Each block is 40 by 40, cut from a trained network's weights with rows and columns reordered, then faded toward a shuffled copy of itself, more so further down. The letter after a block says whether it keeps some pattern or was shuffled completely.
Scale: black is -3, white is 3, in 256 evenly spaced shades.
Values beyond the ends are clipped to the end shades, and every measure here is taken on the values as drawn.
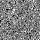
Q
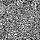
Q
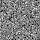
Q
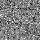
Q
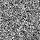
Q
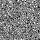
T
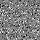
Q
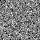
T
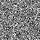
Q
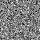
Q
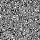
Q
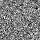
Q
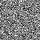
T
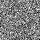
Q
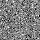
T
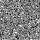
T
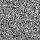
T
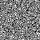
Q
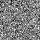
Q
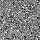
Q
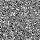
T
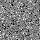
T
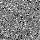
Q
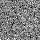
T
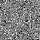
Q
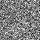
T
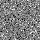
T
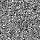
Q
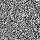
T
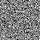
Q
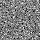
T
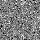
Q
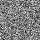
T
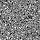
T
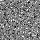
T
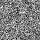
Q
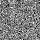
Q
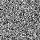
T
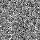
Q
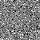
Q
